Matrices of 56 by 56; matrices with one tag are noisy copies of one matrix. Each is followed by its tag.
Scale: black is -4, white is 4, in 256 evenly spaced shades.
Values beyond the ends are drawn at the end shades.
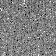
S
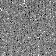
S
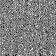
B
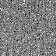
S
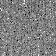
S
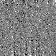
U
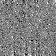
U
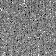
S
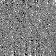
U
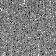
S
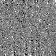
U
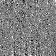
U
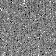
S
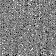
B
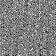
B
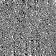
U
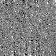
U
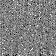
B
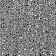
B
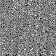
B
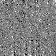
U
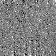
U
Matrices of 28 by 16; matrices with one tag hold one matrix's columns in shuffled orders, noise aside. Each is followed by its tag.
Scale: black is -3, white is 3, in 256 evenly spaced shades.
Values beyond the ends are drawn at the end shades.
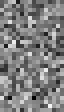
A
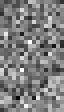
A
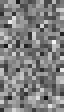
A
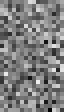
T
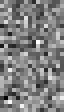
A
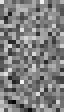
T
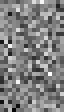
T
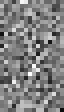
T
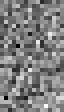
A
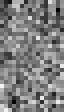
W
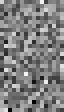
T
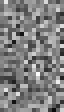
T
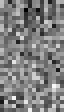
W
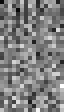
W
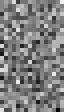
T
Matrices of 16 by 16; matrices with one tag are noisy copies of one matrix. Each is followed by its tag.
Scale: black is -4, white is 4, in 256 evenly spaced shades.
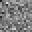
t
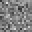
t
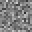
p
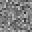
p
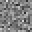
p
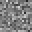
p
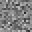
p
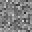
p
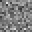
t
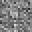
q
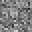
q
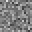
p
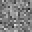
q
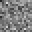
t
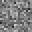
q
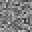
p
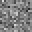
q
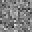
q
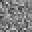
t
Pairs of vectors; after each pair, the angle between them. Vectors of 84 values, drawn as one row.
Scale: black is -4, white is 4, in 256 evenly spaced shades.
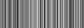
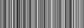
partly aligned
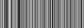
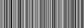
partly aligned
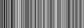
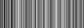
nearly parallel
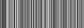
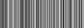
partly aligned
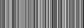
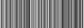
partly opposed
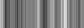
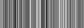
partly aligned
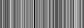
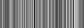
nearly parallel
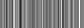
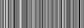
nearly opposite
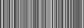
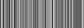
nearly parallel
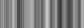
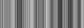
nearly parallel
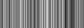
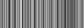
partly aligned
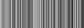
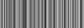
orthogonal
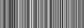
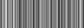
orthogonal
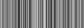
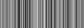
nearly parallel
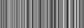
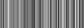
partly aligned
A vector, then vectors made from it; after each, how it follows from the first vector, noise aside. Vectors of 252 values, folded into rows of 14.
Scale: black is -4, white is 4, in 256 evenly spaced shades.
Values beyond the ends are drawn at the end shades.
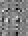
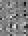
wrapped around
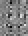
reversed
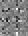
sign-scrambled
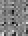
wrapped around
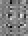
reversed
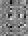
reversed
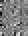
wrapped around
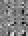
wrapped around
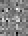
sign-scrambled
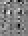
wrapped around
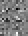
sign-scrambled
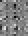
wrapped around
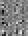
wrapped around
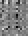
wrapped around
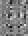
reversed
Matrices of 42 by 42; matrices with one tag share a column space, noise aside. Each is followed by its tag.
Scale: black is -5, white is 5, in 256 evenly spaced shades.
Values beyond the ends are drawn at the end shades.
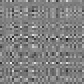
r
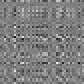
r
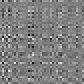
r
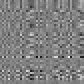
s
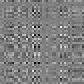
r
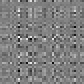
r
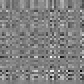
s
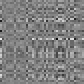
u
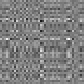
u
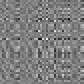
u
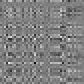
r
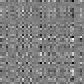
r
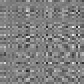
r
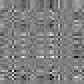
s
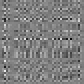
u
